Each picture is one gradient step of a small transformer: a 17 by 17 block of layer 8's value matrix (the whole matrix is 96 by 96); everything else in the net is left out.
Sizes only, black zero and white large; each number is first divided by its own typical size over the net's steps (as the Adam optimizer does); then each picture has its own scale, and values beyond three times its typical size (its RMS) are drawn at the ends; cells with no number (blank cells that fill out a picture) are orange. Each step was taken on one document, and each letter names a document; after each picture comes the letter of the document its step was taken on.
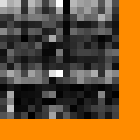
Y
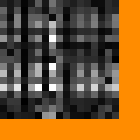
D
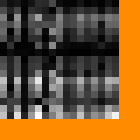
D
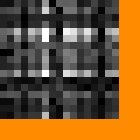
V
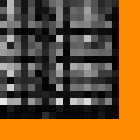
Y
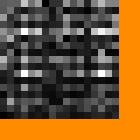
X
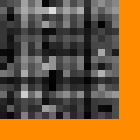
X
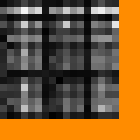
X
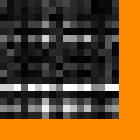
V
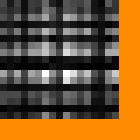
V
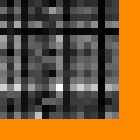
D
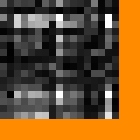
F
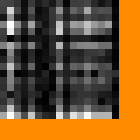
Y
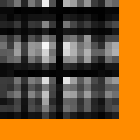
V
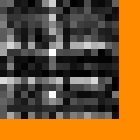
Y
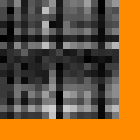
V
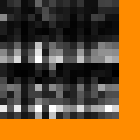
D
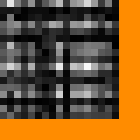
Y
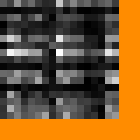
F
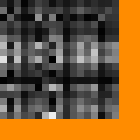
D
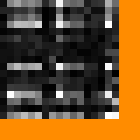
F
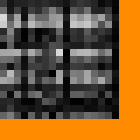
Y
